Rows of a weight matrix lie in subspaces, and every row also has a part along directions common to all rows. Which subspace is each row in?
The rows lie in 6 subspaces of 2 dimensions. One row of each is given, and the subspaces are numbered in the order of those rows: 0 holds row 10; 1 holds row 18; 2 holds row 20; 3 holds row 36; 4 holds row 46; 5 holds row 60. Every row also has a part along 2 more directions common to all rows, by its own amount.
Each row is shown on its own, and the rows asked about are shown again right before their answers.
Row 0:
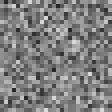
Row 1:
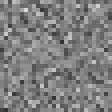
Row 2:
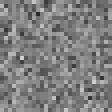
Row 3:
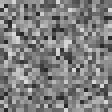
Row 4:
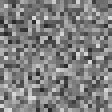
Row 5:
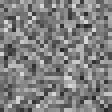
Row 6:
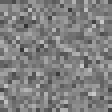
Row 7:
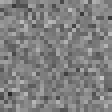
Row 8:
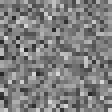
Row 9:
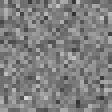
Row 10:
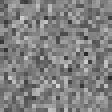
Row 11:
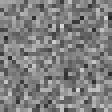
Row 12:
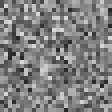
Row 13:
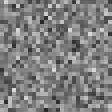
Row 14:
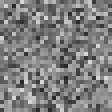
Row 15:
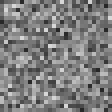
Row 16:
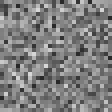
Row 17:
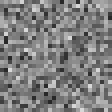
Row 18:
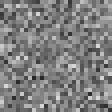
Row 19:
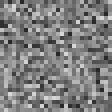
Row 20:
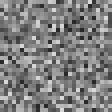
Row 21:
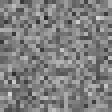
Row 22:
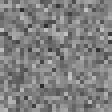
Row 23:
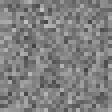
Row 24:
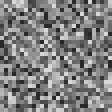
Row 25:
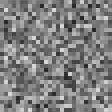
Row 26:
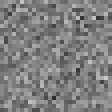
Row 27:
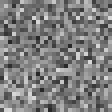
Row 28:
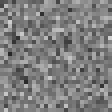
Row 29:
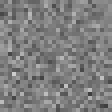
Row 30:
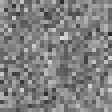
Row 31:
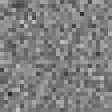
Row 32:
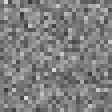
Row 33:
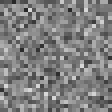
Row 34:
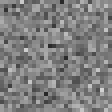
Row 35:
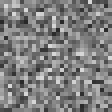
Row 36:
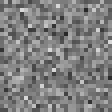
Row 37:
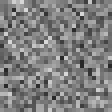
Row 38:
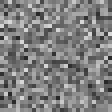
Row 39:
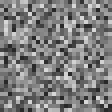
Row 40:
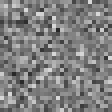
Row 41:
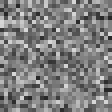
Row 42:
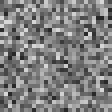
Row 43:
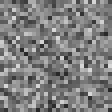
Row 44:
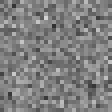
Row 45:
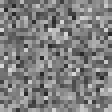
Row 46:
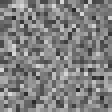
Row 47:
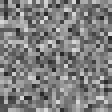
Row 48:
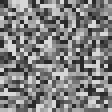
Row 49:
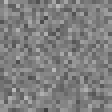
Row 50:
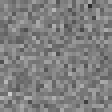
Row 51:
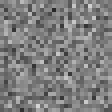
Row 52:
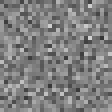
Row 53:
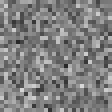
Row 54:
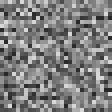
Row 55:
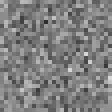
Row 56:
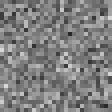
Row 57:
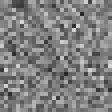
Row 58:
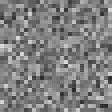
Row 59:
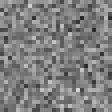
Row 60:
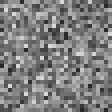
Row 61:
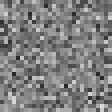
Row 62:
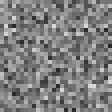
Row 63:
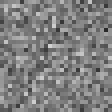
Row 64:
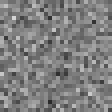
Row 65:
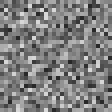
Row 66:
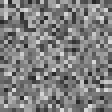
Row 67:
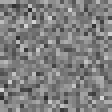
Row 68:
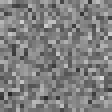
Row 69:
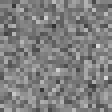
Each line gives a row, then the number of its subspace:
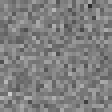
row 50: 2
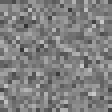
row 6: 4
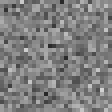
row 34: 5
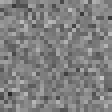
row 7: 4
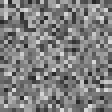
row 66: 3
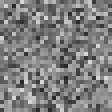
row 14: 0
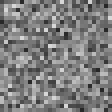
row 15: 5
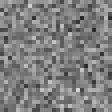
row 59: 2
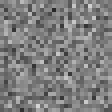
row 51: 2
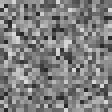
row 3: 1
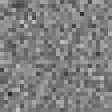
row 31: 4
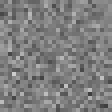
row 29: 1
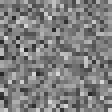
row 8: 4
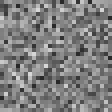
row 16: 5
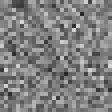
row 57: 4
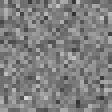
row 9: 3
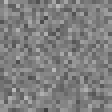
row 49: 3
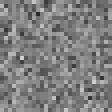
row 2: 1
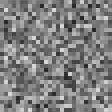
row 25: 2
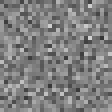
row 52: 2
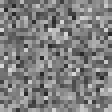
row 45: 5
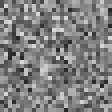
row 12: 1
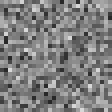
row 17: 5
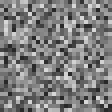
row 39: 2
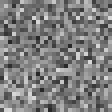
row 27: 0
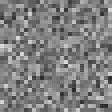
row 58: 1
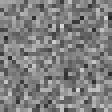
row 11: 2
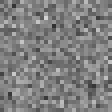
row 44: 0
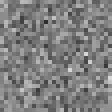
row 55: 0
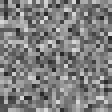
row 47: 3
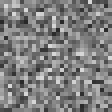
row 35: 5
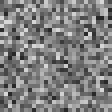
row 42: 1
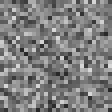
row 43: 4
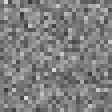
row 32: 3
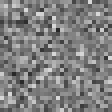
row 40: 5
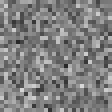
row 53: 0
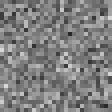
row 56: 1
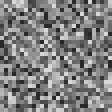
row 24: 4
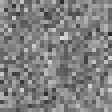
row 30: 5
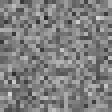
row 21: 0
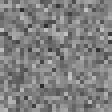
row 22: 3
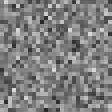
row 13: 3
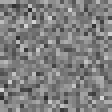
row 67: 4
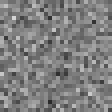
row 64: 4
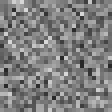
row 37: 4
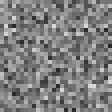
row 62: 0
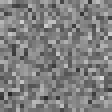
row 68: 4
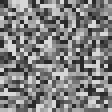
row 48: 4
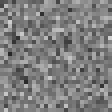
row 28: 1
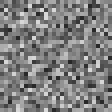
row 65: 2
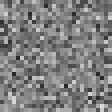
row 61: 1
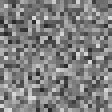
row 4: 0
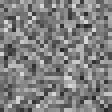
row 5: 2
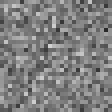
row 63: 5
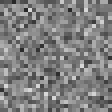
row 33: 4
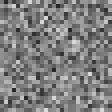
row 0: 3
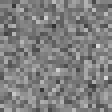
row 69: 0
